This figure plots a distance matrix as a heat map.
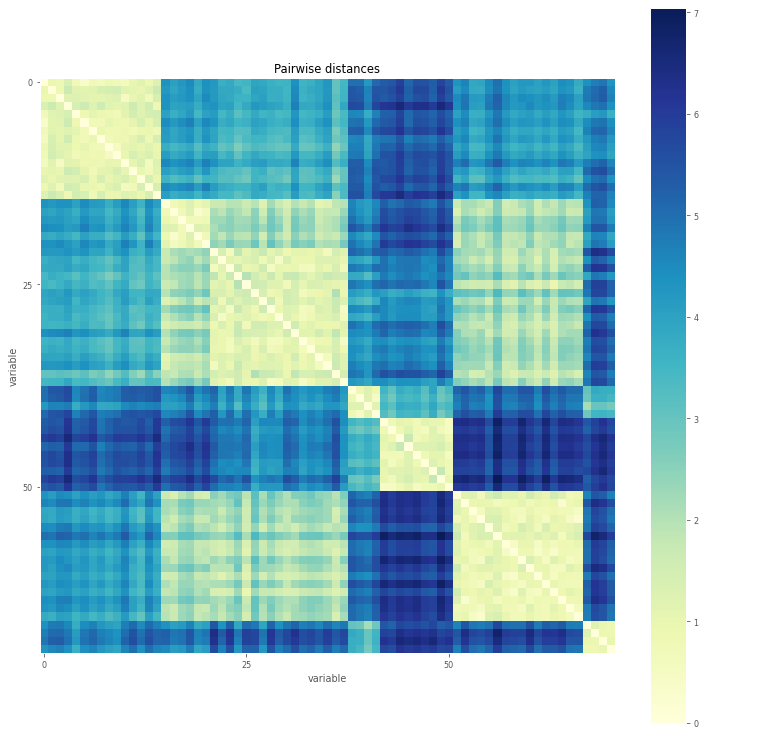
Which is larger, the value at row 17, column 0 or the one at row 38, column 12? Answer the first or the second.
the second
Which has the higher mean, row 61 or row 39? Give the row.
39
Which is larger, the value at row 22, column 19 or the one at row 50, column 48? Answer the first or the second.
the first
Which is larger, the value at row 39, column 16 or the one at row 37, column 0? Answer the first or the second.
the first
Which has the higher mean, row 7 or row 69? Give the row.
69
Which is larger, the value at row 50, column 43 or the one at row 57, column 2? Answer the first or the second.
the second
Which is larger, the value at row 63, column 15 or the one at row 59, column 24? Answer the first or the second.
the second
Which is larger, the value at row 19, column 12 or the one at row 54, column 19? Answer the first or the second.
the first
